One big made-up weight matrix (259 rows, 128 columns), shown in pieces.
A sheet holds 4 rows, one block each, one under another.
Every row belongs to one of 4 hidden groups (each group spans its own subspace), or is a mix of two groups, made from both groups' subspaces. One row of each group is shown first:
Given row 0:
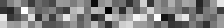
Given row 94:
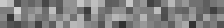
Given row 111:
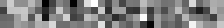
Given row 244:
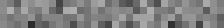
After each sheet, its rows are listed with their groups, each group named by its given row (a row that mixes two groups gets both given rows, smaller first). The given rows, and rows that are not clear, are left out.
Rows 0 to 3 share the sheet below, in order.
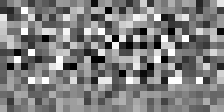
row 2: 244
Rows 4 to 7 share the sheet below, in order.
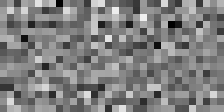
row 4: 244
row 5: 0
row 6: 94 and 244
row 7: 94
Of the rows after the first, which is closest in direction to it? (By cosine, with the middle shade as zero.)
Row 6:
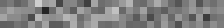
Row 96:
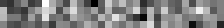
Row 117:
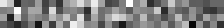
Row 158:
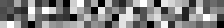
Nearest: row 117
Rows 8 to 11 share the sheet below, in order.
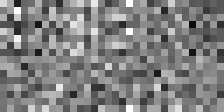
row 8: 94
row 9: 94
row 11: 244
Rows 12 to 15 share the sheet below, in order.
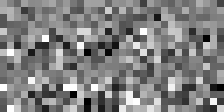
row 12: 0
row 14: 244
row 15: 111
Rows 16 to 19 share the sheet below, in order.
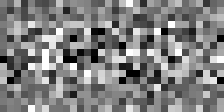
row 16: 244
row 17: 244
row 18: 111
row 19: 244
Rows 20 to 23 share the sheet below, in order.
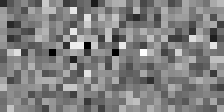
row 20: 111
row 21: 111
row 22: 111
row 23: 111
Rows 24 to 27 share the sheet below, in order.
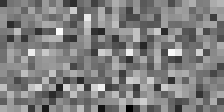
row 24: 111
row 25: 244
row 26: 244
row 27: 111 and 244
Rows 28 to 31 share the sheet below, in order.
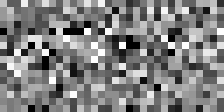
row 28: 0 and 244
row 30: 111
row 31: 244
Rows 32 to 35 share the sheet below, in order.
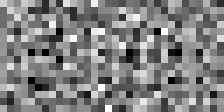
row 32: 111
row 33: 244
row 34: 244
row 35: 94
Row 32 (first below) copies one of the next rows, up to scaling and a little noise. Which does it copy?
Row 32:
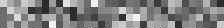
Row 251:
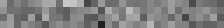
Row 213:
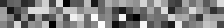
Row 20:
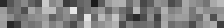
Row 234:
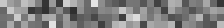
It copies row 234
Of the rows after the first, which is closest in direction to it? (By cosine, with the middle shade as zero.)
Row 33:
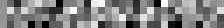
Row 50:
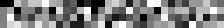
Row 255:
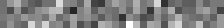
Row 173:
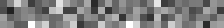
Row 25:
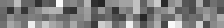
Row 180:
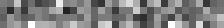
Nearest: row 50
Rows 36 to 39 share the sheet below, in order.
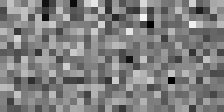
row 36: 111
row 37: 94
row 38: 244
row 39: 94
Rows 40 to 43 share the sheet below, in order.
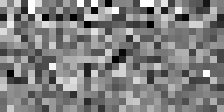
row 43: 111
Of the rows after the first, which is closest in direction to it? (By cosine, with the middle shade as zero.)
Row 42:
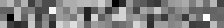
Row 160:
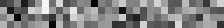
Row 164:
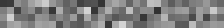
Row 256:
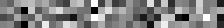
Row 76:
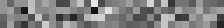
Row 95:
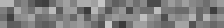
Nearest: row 95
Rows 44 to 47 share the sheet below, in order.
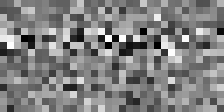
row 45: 0
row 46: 244
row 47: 111
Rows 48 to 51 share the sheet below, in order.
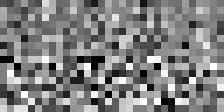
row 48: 111
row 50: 94
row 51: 0
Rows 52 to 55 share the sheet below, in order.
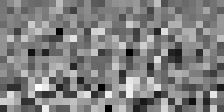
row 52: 244
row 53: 244
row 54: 244
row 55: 94
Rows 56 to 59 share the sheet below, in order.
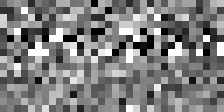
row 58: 94
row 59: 244
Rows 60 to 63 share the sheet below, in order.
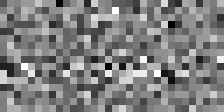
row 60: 0 and 244
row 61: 94
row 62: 0
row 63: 94
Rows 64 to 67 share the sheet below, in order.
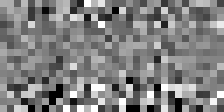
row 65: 0
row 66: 244
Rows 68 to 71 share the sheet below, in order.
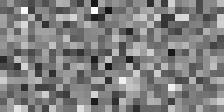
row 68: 0
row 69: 244
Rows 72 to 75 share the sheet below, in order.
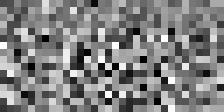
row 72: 111
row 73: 0
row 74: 0
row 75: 0
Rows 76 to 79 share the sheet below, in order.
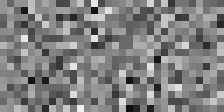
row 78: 244
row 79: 244
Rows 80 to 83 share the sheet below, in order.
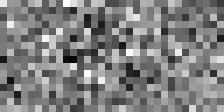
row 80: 111
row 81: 244
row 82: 111
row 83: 94
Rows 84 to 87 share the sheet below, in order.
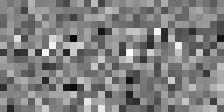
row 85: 94 and 244
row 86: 0 and 244
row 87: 111
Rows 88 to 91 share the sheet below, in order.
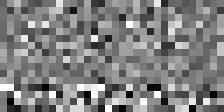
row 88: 244
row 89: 0
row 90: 111
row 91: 94
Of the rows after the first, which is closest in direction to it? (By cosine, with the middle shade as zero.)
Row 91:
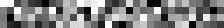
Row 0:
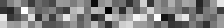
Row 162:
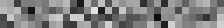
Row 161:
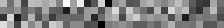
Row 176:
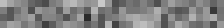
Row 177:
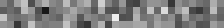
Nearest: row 176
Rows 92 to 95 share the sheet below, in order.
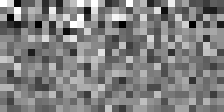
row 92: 94
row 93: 111 and 244
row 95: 94
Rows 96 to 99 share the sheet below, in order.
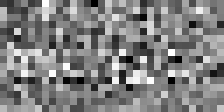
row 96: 111
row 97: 94 and 244
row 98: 244
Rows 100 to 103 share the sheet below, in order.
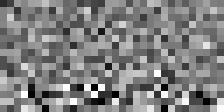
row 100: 94
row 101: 0
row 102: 0
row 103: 0
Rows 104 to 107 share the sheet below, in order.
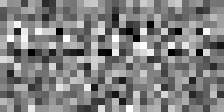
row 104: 111 and 244
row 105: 244
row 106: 94
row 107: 0 and 244
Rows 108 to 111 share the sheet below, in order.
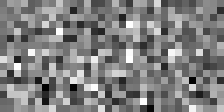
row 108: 244
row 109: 244
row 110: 94
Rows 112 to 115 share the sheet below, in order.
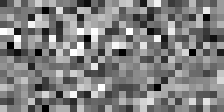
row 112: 94 and 244
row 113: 94
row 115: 94 and 244
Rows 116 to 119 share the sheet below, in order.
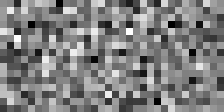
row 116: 244
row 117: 94
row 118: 111
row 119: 0
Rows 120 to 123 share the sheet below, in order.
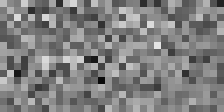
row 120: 111
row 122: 111
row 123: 94 and 111
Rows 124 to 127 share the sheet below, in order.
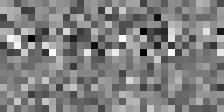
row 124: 0
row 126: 244
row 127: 111
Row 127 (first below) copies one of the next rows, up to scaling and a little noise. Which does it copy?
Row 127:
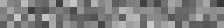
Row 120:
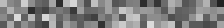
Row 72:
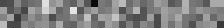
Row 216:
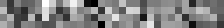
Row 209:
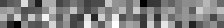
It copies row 120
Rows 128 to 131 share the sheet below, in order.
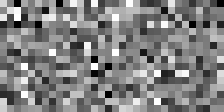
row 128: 94 and 111
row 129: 111
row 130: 0
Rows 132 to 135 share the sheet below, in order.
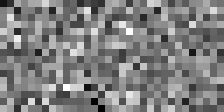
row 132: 94
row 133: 94
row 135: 111
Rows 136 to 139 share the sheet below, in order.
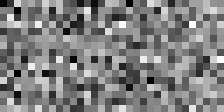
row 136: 94
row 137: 111
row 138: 111
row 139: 94
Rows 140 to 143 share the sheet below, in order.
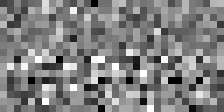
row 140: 111
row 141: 244
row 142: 244
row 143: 111
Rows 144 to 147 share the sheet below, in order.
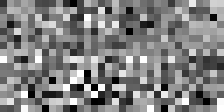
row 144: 111
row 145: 94
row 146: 94 and 111
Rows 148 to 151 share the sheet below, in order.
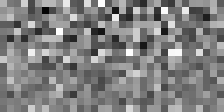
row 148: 0
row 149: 244
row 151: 244
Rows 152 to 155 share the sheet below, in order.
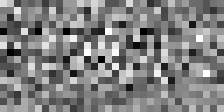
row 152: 94
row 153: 111
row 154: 0
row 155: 94
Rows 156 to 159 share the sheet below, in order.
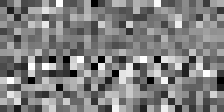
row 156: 111 and 244
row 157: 94
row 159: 94 and 111
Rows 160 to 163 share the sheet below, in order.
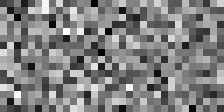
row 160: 111
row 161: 111
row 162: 0
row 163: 94
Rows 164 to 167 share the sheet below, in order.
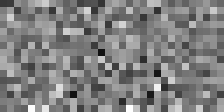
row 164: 94
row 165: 111
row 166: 0
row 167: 244
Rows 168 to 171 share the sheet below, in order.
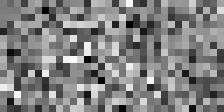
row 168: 244
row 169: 111
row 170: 111
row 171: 94
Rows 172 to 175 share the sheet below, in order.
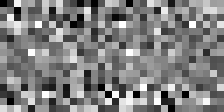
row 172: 94
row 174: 111
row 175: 0
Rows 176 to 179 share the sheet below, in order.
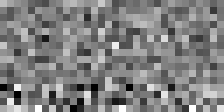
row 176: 94 and 111
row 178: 94
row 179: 94
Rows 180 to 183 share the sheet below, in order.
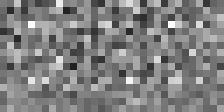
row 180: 244
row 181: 94
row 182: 244
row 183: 111
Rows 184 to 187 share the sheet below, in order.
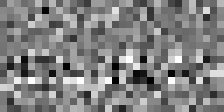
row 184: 244
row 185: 244
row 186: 244
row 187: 94
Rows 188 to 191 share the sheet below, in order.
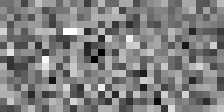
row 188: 111 and 244
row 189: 111
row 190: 111
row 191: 0
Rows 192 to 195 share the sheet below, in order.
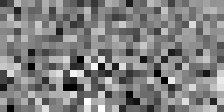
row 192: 94
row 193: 244
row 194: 0
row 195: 111
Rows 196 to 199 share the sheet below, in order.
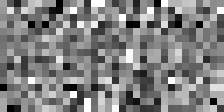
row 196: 244
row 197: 244
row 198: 244
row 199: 111
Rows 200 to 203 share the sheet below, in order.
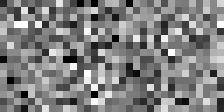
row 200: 0 and 94
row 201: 0 and 244
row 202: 111
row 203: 0
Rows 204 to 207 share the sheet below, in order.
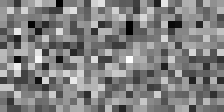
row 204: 244
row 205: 94
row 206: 94
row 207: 94
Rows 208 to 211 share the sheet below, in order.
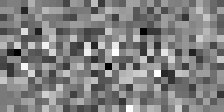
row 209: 111
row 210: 0
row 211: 244
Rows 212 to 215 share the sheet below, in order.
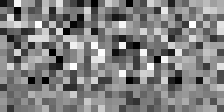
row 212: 94
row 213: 111
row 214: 244
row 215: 111
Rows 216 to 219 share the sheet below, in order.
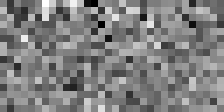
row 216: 111
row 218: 94
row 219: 111
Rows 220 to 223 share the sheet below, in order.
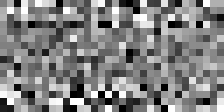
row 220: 244
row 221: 244
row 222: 94
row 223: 0
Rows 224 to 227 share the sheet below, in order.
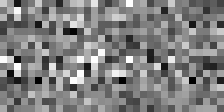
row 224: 94
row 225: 111
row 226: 94
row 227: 111
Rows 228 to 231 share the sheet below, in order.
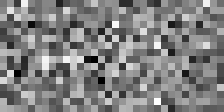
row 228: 111 and 244
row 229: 0
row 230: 111
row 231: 0
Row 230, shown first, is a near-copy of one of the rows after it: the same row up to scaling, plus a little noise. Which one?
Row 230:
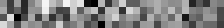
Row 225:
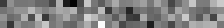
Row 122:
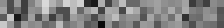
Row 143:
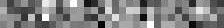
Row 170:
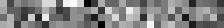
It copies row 122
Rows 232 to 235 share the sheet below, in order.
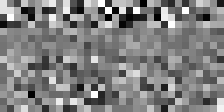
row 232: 0
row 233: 111
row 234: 111
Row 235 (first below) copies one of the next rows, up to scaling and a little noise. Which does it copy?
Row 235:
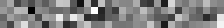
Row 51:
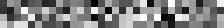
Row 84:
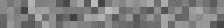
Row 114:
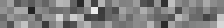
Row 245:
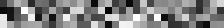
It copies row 114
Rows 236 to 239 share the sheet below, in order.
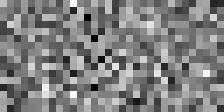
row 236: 111
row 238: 0
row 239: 111
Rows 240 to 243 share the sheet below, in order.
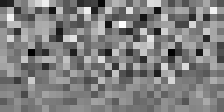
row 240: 94
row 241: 244
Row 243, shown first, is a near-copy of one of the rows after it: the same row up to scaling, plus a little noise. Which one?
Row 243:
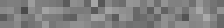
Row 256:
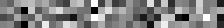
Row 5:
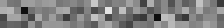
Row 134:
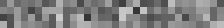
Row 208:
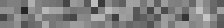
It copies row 208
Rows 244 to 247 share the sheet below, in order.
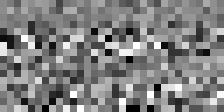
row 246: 94
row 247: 244
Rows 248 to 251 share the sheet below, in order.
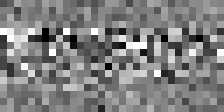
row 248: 94
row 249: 111
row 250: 0
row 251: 111
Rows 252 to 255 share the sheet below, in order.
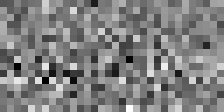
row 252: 111
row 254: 94 and 244
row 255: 244
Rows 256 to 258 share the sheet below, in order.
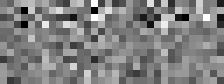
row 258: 111
